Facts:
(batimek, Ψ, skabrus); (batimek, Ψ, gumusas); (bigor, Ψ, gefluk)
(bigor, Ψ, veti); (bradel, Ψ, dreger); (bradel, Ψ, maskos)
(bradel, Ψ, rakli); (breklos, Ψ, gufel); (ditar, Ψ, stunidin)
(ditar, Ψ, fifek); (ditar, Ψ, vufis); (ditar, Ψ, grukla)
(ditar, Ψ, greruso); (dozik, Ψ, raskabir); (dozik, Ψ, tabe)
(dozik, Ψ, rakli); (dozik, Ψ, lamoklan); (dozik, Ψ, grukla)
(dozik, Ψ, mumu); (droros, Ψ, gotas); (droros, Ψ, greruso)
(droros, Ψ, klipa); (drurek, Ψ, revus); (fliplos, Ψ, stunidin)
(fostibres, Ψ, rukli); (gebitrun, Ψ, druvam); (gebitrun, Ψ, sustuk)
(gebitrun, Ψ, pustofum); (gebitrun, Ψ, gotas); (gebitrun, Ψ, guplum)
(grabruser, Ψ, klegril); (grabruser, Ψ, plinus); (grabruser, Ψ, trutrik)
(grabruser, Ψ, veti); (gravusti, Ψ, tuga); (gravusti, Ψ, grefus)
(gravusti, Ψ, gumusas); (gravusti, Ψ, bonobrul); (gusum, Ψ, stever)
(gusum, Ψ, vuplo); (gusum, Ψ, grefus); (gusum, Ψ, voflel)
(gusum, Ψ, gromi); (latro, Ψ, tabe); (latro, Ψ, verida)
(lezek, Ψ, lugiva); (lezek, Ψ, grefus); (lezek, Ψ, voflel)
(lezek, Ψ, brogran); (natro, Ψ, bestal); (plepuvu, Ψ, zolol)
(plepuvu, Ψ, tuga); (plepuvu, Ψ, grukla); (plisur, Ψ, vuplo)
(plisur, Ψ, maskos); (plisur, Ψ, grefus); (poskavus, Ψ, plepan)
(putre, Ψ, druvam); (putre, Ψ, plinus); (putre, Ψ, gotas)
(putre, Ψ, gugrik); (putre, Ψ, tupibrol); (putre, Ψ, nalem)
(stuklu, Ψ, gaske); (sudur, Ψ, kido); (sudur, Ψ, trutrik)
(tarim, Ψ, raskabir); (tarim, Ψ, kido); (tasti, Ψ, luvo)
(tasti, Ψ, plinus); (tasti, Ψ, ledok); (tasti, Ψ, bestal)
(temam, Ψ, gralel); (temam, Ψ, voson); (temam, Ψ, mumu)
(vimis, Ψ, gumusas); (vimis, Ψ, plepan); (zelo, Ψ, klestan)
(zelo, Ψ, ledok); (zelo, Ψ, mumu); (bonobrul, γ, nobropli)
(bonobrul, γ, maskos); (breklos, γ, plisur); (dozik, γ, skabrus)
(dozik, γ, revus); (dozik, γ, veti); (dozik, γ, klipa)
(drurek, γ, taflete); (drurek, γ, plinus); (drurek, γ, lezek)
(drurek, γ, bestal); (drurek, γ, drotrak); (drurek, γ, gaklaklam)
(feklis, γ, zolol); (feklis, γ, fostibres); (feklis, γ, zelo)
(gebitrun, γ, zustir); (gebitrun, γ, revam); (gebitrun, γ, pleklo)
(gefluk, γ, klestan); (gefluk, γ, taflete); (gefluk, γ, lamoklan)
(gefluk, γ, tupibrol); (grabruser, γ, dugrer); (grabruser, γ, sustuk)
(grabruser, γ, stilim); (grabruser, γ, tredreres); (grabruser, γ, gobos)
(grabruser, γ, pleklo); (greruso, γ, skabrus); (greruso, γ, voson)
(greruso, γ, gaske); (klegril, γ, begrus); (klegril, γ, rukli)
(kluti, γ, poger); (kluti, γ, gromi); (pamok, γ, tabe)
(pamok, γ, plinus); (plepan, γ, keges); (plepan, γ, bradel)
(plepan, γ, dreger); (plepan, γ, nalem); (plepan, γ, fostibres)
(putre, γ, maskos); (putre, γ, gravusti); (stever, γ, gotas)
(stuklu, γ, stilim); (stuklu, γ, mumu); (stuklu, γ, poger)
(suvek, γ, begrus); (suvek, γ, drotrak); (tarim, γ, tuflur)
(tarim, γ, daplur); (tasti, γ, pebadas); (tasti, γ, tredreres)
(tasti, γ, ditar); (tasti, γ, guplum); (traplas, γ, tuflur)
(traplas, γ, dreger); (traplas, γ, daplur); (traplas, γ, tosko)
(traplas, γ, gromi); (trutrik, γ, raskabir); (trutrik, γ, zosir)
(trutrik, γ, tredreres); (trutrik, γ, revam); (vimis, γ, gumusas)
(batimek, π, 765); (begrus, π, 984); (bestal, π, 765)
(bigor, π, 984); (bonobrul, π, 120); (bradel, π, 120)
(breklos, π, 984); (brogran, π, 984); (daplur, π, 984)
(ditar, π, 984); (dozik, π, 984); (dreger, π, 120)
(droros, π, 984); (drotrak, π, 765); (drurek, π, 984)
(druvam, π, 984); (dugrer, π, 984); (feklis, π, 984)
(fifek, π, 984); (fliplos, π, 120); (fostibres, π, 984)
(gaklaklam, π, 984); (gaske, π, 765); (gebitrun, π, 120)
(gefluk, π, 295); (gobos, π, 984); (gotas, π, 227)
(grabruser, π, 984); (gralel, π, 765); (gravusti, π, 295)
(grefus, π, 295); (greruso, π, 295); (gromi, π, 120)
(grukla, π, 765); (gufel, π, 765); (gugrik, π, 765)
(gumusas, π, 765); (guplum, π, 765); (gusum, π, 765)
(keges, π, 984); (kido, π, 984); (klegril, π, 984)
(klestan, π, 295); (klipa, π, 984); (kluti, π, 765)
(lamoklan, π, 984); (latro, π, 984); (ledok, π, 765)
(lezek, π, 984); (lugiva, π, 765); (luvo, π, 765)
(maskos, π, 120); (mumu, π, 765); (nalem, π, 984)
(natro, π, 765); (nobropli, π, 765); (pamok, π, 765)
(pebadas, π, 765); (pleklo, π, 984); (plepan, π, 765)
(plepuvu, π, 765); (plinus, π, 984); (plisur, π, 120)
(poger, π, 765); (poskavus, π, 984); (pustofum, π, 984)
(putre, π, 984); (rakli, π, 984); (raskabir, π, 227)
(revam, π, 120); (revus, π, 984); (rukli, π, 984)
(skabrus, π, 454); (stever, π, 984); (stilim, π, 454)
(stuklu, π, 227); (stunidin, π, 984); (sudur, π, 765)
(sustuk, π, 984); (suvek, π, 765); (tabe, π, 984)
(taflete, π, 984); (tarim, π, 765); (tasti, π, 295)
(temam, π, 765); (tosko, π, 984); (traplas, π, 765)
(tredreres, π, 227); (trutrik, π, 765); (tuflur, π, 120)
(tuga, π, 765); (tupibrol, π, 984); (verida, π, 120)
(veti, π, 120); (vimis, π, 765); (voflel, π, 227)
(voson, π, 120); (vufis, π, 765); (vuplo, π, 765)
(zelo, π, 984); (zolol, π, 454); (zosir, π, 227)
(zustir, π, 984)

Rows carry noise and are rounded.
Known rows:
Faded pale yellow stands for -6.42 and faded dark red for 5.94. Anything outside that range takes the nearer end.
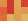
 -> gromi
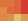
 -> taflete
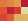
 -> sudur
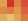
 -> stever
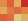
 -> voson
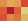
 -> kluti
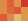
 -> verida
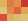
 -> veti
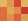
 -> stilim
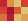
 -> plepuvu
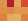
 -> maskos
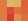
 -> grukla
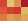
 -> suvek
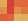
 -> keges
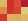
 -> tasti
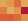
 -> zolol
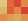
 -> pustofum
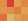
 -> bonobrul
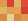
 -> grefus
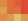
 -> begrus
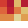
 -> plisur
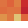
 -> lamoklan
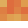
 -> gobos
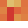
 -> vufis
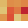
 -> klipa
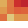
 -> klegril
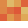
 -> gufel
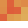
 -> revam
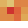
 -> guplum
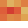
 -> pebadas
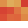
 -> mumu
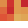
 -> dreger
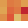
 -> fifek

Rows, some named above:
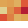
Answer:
greruso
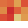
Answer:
fliplos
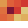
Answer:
gebitrun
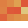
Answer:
nobropli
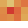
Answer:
guplum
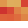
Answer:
mumu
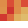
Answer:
tuflur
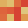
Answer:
trutrik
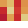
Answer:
stuklu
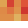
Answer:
rakli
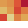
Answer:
gefluk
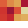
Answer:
tarim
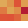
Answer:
zolol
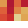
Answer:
zelo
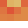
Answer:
tuga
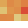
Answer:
revus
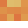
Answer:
gumusas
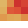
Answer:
tupibrol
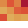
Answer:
klestan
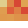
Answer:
sustuk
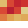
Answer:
grabruser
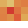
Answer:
guplum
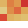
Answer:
veti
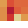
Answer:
droros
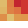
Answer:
plinus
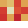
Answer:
raskabir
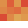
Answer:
verida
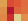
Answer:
droros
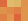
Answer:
gumusas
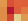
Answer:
droros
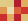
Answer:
gotas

